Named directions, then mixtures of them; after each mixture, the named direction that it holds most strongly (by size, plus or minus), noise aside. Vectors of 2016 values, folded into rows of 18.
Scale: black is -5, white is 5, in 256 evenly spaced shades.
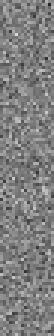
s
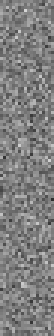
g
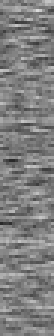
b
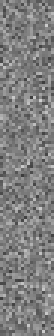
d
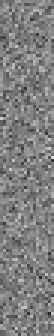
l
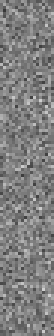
d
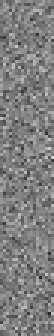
l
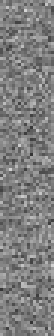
g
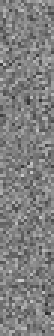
d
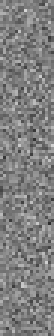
g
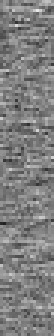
b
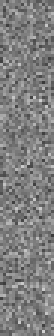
d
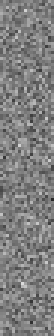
g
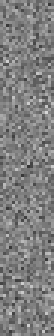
d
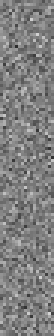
l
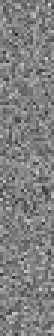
s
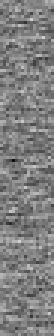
b
